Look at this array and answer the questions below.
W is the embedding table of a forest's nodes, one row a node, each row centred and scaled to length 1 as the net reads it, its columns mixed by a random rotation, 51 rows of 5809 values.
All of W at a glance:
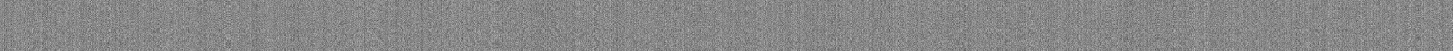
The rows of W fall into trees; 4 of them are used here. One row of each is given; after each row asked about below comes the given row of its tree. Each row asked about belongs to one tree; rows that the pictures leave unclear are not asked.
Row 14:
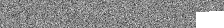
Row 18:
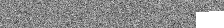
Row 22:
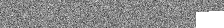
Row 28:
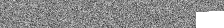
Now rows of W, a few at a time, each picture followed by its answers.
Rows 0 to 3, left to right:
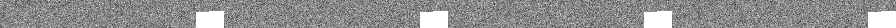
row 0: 22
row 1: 14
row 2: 28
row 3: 14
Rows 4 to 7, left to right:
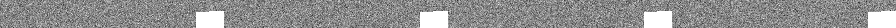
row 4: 14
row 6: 22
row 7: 18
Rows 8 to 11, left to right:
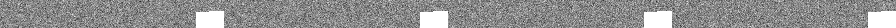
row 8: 18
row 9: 18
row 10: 22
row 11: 14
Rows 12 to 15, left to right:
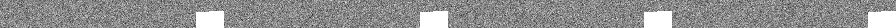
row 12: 14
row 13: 22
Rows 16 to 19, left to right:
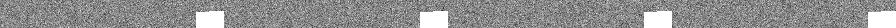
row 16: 14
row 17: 22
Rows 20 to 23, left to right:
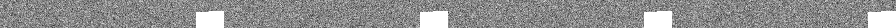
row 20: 28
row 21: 22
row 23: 28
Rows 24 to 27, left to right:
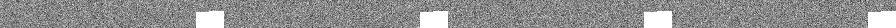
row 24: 28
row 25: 22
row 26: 14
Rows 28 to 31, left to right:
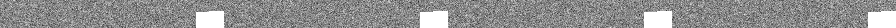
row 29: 18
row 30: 18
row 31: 18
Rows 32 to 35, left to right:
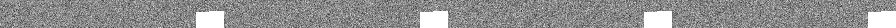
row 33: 14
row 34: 22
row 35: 22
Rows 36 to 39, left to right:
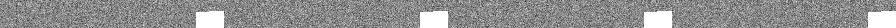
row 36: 18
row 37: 22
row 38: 22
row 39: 22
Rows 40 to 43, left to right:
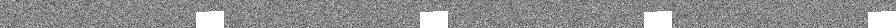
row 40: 28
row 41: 28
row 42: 14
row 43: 14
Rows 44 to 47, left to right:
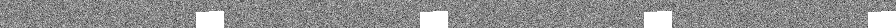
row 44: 14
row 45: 28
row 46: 18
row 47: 14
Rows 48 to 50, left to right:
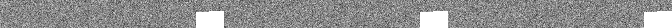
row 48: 22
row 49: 22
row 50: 22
